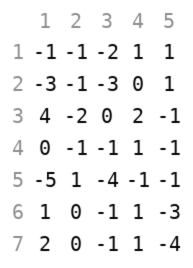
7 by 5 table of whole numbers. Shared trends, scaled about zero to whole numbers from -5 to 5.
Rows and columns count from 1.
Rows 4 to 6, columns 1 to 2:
0 -1 / -5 1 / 1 0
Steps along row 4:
down same up down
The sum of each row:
-2 -6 3 -2 -10 -2 -2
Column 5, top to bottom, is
1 1 -1 -1 -1 -3 -4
